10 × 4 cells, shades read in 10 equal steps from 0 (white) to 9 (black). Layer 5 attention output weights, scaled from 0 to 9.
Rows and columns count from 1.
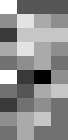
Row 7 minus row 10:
0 3 -2 -3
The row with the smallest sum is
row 4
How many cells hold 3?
7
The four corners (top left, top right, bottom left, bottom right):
0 6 5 5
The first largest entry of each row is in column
2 1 1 4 1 3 2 1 4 1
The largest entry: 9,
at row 6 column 3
